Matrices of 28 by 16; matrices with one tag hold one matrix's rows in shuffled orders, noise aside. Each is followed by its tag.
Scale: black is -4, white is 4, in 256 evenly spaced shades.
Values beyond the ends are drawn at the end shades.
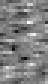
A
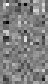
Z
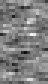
A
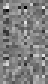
Z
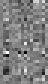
Z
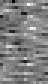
A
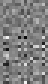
Z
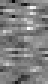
A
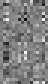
Z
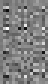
Z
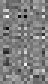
Z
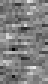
A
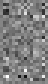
Z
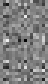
Z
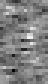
A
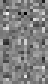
Z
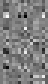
Z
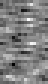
A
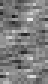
A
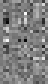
Z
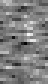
A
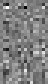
Z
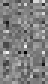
Z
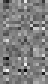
Z
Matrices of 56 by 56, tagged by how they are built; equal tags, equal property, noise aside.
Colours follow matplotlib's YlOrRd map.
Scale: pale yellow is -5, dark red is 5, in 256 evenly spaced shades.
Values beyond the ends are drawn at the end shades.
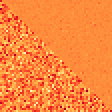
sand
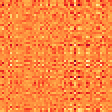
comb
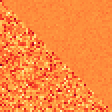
sand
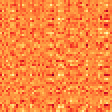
comb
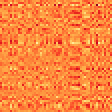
comb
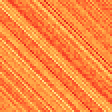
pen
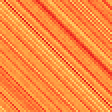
pen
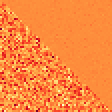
sand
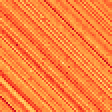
pen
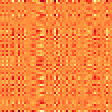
comb
